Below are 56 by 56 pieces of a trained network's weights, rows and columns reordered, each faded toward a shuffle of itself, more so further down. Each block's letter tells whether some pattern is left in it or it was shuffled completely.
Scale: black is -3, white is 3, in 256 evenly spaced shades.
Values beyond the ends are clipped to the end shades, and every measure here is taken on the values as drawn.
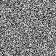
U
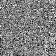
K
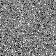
U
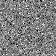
U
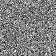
K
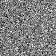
U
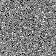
U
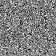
K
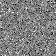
U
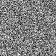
K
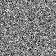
U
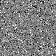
U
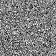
K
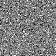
K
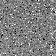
U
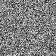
U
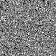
K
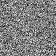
K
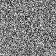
K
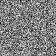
U
